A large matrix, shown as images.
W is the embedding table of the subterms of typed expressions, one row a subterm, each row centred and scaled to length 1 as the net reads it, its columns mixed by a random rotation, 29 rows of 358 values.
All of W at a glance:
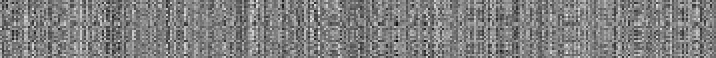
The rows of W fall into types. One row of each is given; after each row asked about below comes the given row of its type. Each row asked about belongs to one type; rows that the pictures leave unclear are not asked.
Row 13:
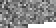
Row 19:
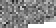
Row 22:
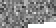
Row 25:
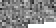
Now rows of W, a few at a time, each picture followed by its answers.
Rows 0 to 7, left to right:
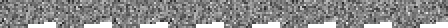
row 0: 13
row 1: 19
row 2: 13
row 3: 13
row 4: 22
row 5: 19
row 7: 22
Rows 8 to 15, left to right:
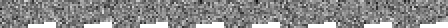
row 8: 25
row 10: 19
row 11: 25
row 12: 25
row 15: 19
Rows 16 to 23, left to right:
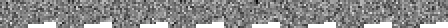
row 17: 19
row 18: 25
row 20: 25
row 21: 13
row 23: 22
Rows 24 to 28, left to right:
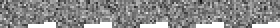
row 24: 13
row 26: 22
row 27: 25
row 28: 22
